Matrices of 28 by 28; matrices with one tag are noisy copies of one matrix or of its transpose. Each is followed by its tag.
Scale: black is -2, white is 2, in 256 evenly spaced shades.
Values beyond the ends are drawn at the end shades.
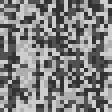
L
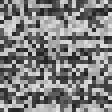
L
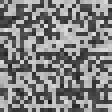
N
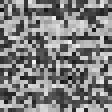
L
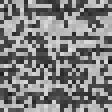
L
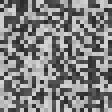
N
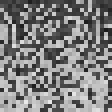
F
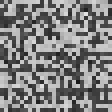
N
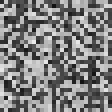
N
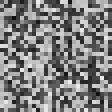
N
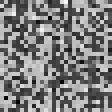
N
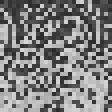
F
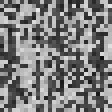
L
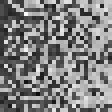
F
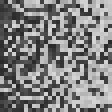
F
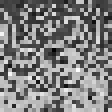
F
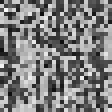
L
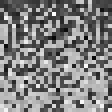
F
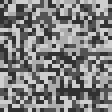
N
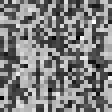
L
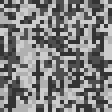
L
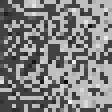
F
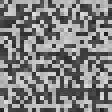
N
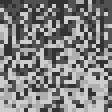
F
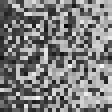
F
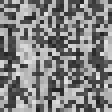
L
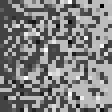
F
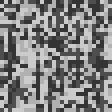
L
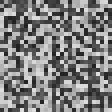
N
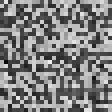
N
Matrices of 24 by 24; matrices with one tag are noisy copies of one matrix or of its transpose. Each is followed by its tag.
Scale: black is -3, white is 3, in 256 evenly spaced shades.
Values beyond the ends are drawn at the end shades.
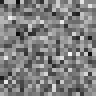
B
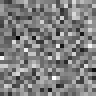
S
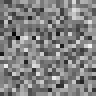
S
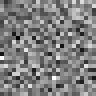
S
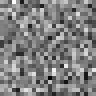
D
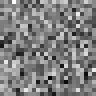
D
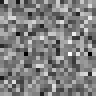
B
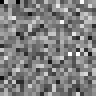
B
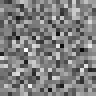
S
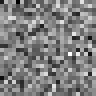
B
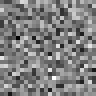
S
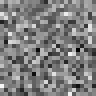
D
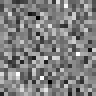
S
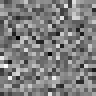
S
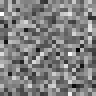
D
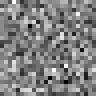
D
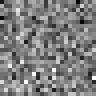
B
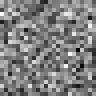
D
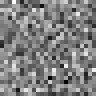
D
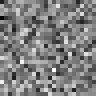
B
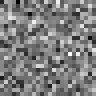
B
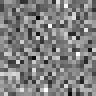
S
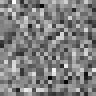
D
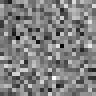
S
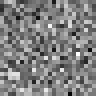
S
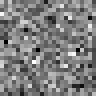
D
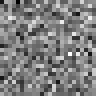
B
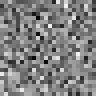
S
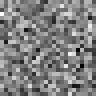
D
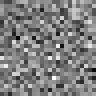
S
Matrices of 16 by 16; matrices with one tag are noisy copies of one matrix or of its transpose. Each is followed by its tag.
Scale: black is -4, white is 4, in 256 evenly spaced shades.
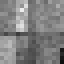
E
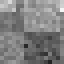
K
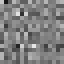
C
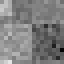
K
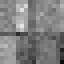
E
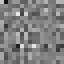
C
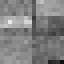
E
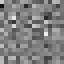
C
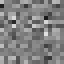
C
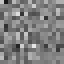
C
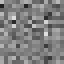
C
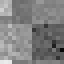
K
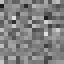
C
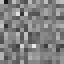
C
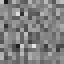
C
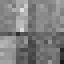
E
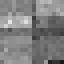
E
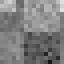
K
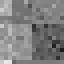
K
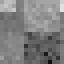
K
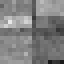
E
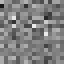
C
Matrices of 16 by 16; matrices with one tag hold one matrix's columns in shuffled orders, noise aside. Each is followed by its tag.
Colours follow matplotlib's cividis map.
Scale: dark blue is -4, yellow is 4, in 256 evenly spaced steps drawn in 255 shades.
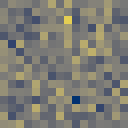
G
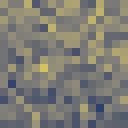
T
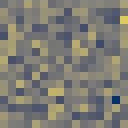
G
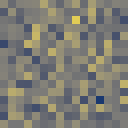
G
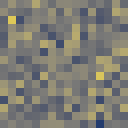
G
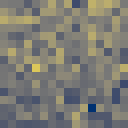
T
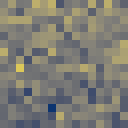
T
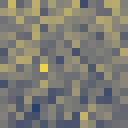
T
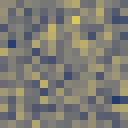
G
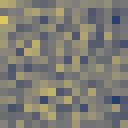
G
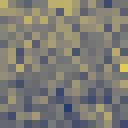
T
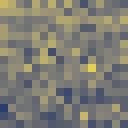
T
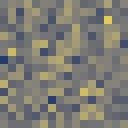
G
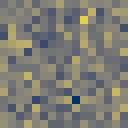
G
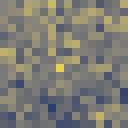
T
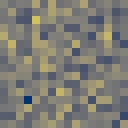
G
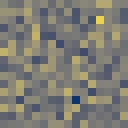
G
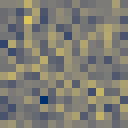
G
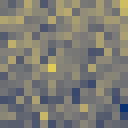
T
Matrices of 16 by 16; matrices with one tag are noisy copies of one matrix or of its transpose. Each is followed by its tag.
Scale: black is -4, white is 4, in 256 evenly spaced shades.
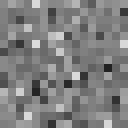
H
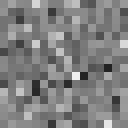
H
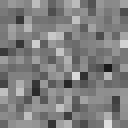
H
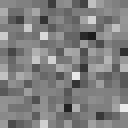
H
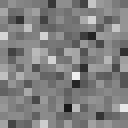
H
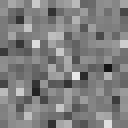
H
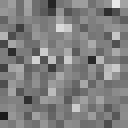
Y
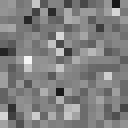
Y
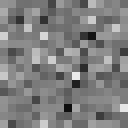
H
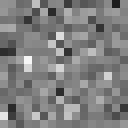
Y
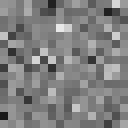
Y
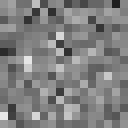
Y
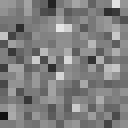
Y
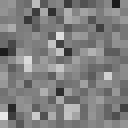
Y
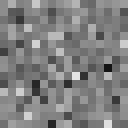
H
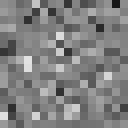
Y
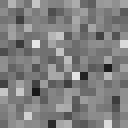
H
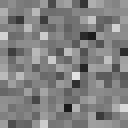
H
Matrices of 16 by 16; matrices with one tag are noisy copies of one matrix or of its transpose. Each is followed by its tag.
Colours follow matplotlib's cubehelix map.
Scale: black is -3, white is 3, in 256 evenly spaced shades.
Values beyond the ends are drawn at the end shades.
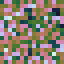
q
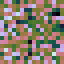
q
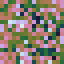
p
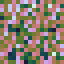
q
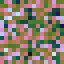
q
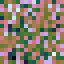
q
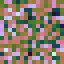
q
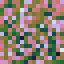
p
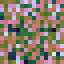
q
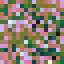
p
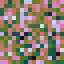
p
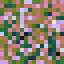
p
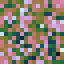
p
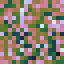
p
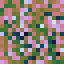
p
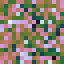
p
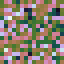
q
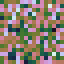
q
